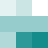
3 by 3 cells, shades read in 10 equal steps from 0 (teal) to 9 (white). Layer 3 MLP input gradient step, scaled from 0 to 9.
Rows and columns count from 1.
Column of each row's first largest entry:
3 1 1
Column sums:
19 13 14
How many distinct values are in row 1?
3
